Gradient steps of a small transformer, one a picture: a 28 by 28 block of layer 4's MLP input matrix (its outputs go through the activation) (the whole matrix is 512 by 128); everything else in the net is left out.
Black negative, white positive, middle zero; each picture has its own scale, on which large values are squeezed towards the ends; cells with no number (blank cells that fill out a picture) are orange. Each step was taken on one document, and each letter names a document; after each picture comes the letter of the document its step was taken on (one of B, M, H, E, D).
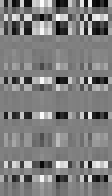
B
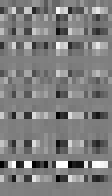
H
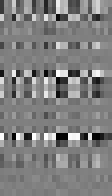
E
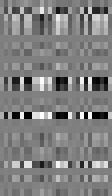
B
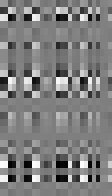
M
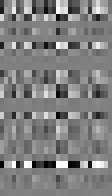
H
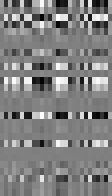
B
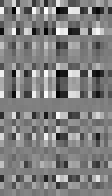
E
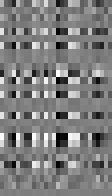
E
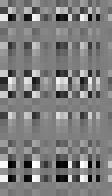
M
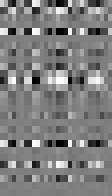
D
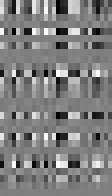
E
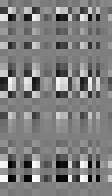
M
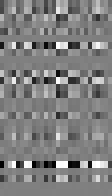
H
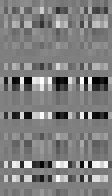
B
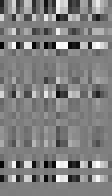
H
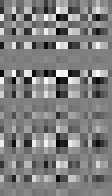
H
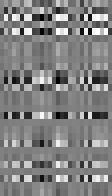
B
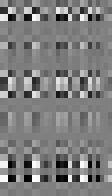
M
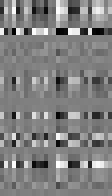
E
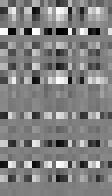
D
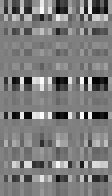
B
